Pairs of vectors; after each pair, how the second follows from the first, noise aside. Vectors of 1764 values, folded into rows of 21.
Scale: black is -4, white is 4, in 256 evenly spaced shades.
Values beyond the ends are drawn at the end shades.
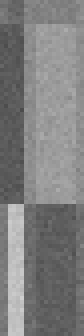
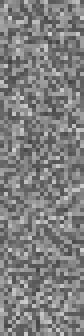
shuffled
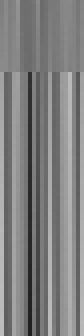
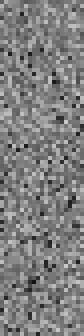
shuffled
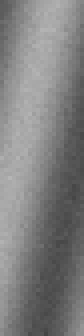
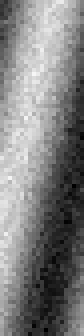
scaled up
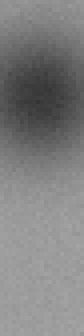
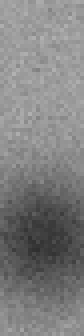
reversed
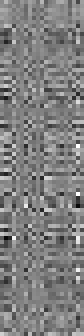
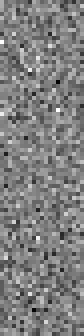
shuffled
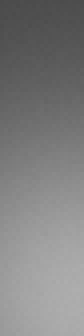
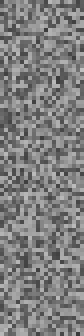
shuffled
